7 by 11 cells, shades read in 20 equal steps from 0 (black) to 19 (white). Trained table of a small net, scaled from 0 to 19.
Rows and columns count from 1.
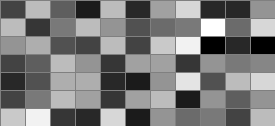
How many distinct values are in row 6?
8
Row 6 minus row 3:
-6 -4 8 7 -10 7 -1 -16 11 4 11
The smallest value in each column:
3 4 4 2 3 2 8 2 0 3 0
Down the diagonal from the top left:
5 4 6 11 3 12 11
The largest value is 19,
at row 2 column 9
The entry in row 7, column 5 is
16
